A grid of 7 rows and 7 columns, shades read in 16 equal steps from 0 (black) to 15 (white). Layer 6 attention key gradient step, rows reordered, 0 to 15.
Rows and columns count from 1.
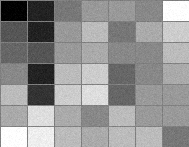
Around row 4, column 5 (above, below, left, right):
8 6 12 8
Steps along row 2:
down up up down up up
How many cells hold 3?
1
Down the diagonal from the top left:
0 2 9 12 6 9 7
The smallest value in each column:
0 2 7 8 6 8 7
